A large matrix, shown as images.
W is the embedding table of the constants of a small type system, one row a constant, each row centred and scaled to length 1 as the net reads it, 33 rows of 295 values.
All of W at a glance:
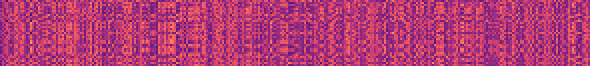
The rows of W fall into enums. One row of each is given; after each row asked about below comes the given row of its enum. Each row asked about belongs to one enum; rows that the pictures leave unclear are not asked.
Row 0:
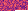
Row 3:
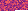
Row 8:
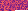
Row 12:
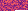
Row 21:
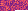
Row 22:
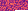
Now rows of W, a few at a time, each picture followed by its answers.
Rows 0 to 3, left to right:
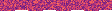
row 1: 3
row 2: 21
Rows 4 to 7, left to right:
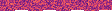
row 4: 22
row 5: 12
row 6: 22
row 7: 0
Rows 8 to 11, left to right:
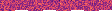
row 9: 22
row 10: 0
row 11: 21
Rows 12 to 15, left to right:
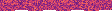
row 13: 21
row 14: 12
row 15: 8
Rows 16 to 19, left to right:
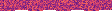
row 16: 0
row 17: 8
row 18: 12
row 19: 8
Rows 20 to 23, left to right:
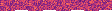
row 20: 21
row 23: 3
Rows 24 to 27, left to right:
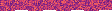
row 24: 21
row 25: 21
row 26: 3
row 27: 22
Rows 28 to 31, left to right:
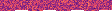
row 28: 0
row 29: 8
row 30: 12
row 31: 0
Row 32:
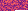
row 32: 12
